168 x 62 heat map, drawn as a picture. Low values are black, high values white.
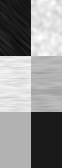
The table splits into 3 rows of 2 panels. Panel 1,1: very low, slanting down to the right, faint in contrast. Panel 1,2: very high, blotchy, faint in contrast. Panel 2,1: very high, streaked across, faint in contrast. Panel 2,2: high, streaked across, faint in contrast. Panel 3,1: high, flat. Panel 3,2: very low, flat.
